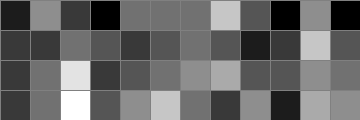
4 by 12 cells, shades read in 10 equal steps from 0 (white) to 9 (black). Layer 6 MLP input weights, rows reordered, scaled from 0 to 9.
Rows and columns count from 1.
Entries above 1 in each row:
12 12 11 11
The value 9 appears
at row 1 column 4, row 1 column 10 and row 1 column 12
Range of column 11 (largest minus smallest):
2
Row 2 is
7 7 5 6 7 6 5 6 8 7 2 6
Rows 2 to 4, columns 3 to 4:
5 6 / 1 7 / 0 6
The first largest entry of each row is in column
4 9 1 10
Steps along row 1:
down up up down same same down up up down up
